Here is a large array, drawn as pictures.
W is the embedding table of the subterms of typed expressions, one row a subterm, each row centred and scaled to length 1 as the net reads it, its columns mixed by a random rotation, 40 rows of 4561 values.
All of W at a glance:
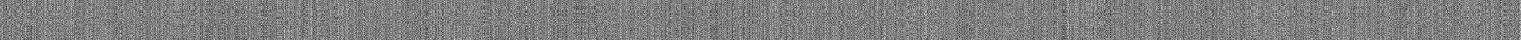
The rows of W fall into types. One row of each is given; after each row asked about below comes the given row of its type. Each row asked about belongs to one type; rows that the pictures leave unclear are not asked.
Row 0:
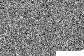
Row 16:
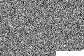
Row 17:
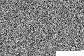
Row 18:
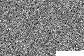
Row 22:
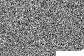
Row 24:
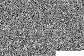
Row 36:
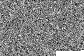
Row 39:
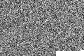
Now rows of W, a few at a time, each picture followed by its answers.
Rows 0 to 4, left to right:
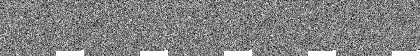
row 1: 39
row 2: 0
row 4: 24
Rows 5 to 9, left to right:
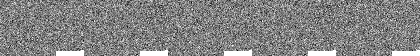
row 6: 22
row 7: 16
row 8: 22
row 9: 39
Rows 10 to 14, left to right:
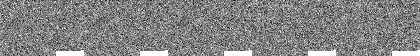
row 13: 22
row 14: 36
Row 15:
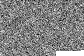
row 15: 36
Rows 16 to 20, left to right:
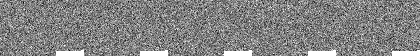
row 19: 22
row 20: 36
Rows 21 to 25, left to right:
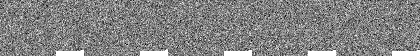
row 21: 0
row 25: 36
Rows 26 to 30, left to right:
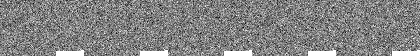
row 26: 39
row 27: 24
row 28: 17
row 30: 18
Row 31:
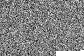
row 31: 39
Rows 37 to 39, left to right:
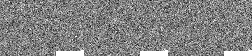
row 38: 17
